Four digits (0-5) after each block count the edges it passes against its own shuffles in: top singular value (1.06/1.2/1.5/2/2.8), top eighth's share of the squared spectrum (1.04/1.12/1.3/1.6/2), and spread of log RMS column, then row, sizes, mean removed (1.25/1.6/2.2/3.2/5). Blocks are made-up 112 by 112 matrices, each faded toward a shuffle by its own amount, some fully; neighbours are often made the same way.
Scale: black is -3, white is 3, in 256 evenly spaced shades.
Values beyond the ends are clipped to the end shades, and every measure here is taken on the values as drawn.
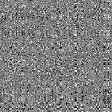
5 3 3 2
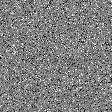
0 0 0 0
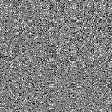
4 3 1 1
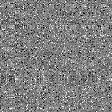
4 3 1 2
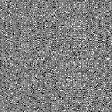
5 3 2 2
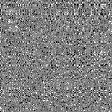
5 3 2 3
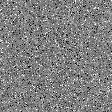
3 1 0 0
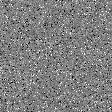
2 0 0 0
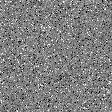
0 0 0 0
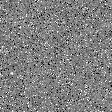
0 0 0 0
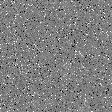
0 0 0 0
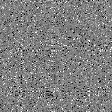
4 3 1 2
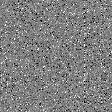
3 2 1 0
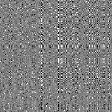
5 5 4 3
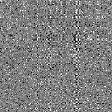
5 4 3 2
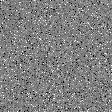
2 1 0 0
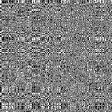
5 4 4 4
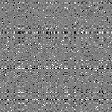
5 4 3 3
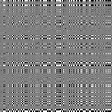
5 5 4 5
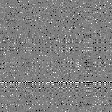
5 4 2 3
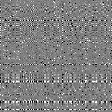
5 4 3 4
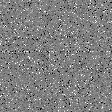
3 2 0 1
